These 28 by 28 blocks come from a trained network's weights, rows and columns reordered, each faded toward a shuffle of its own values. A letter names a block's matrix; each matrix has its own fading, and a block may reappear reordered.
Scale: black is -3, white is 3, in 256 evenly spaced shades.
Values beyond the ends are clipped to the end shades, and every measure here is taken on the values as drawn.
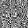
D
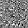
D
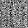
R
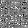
R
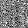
R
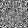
R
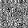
R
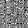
R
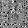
R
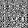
R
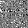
R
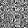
D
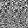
D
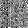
R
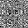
R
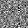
D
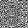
D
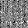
R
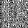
R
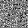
R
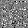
R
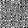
R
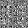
R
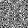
R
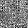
R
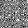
R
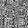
D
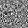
D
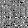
R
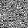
D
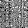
R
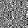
D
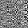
D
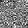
D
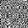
D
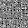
R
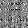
R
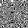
D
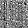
R
